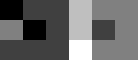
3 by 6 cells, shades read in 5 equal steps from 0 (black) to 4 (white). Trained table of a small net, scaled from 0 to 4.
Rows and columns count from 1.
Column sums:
3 2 3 10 5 6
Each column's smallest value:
0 0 1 3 1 2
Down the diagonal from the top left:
0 0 1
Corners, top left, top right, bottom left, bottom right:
0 2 1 2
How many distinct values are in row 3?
3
